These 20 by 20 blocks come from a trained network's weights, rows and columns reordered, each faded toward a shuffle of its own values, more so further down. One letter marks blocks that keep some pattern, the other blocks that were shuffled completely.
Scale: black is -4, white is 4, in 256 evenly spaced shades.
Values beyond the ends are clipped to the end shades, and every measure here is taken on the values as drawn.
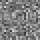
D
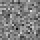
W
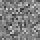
W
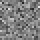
W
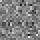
D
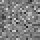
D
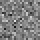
W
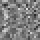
D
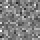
W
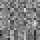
D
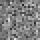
W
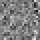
D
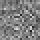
D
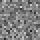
W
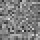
W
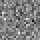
D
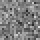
W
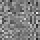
D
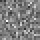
W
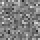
W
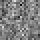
D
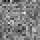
D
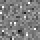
W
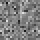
W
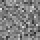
W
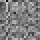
D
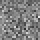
W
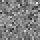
W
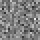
W
